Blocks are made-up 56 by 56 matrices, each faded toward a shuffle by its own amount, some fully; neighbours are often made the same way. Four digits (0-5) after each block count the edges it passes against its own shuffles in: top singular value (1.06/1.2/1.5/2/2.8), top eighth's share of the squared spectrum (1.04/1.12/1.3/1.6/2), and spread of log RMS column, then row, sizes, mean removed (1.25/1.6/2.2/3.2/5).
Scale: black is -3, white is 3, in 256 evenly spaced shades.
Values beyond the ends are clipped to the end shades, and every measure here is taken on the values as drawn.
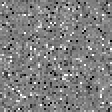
0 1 1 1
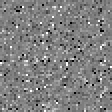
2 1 1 1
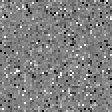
0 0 0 0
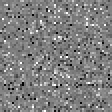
1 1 1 1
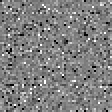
1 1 1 1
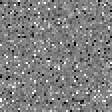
0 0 0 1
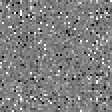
1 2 1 0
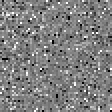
1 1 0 1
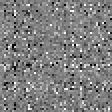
2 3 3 2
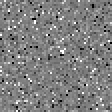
0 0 0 0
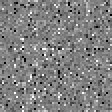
1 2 1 1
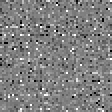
2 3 2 2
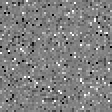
0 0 0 0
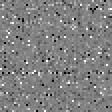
2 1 0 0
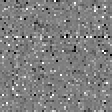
2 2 1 1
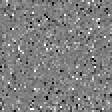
0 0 0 0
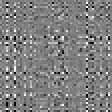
4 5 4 3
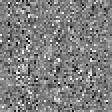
1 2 3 0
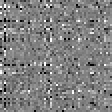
4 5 3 3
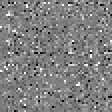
3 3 1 1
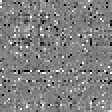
3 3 1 2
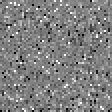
2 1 0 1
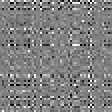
5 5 3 4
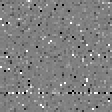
3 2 0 0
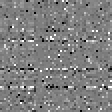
4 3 0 2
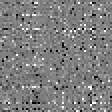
4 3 2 2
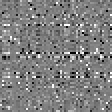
4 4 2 2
